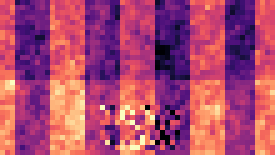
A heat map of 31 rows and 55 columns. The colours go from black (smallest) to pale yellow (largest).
Stripes: upright, repeating 4 times. Seam: horizontal, 50% of the way down, the bottom part higher. Odd patch: rougher, in the bottom middle. Roughest part: bottom middle.
